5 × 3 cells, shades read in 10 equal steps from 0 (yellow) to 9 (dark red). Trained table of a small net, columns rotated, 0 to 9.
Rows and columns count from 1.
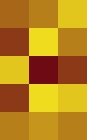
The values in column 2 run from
0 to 9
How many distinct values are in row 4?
3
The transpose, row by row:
5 7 1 7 4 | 4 0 9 0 3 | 1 4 7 1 4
